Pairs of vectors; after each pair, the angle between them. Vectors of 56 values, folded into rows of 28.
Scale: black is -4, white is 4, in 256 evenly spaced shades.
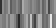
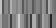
nearly opposite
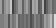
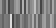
orthogonal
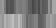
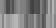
nearly parallel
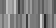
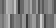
nearly parallel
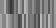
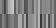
nearly opposite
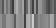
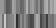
partly opposed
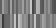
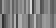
nearly parallel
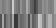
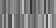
partly aligned
